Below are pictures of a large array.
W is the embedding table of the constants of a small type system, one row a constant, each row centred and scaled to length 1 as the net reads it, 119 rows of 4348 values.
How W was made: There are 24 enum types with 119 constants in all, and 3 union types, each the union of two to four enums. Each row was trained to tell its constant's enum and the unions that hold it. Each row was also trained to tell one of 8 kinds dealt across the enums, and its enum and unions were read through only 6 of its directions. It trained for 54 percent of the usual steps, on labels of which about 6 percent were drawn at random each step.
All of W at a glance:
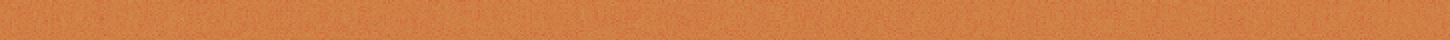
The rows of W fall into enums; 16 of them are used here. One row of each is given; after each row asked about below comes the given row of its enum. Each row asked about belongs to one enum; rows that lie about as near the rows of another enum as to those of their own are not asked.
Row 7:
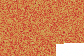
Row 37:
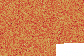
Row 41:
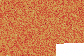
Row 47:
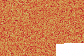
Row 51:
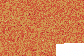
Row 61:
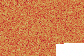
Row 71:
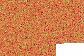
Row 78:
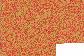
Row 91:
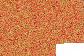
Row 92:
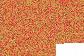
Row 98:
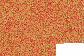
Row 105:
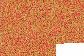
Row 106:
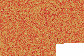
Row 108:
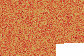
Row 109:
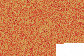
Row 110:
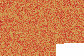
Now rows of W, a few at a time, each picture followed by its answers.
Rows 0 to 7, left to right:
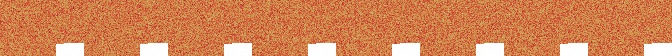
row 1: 91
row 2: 78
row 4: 37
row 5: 91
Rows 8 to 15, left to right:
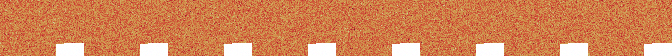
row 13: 110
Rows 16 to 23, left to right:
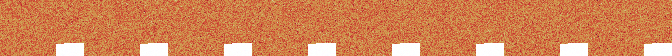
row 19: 98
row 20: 71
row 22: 106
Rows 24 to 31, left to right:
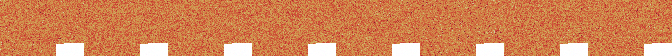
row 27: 105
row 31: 47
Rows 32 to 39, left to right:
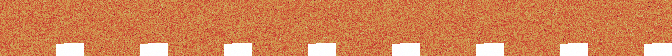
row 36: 41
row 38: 110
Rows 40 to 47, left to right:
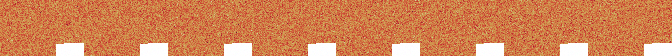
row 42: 78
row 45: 110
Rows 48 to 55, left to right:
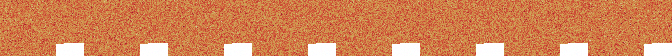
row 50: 78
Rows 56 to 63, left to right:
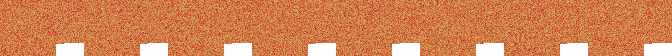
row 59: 37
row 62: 71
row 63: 110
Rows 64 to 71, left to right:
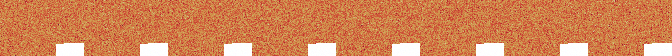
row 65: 109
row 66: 37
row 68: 106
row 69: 71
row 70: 47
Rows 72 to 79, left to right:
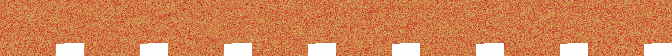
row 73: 47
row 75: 7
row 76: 71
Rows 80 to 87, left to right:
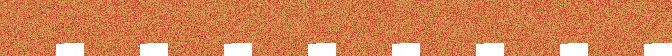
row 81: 91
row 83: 105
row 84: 91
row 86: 51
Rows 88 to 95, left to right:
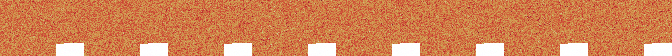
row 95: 92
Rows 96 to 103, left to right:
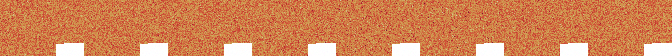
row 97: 47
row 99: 51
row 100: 98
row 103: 92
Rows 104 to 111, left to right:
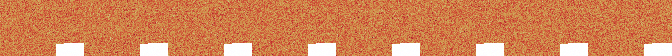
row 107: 92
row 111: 37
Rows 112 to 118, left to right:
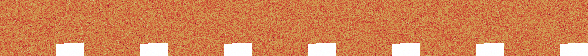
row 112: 92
